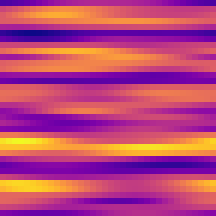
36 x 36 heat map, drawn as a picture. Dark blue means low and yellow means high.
Grain: streaks across. Average level on the scale: 50%. Slope: none. Stripes: horizontal, repeating 5 times.
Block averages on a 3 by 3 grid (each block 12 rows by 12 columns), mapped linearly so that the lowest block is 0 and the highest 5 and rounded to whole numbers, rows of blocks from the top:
2 5 1
1 0 2
4 0 2
